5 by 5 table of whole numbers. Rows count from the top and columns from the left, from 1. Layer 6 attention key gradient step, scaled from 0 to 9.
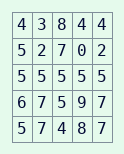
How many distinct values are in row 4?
4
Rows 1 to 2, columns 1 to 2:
4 3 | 5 2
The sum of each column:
25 24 29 26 25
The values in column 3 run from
4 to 8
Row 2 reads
5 2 7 0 2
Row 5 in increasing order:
4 5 7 7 8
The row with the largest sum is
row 4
